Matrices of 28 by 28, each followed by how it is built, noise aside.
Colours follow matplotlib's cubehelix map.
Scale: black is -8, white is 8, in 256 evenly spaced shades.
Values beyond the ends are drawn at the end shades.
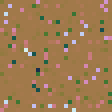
sparse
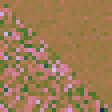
lower triangular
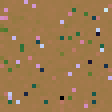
sparse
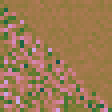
lower triangular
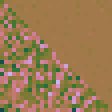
lower triangular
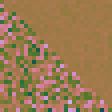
lower triangular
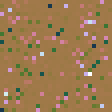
sparse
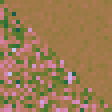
lower triangular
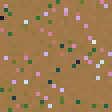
sparse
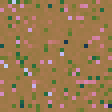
sparse
